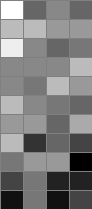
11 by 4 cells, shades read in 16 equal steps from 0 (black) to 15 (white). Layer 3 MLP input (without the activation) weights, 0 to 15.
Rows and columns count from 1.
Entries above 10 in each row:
1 2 1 1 1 1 0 1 0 0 0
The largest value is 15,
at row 1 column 1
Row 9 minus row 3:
-7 1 3 -7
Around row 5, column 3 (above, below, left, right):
8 7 7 9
